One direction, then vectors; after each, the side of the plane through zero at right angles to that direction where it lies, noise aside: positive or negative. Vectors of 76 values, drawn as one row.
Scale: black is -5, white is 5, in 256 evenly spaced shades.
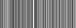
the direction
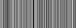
negative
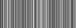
positive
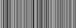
negative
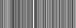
positive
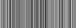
positive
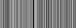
negative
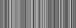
negative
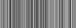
positive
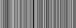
negative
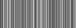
positive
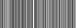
positive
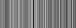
negative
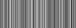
negative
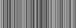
negative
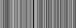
negative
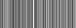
positive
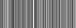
positive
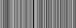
negative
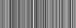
positive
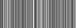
positive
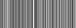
positive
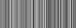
negative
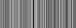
negative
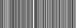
positive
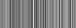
positive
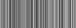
positive
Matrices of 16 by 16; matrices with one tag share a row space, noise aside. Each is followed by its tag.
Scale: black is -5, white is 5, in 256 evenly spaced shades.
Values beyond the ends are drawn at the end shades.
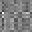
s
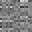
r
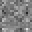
s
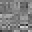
r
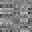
r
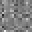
s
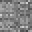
r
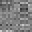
r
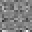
s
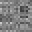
r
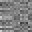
r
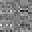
r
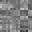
r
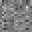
s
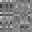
r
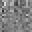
s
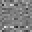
s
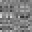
r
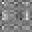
s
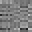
r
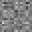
s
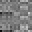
r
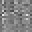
s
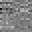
r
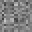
s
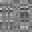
r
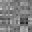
r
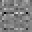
s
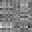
r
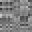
r
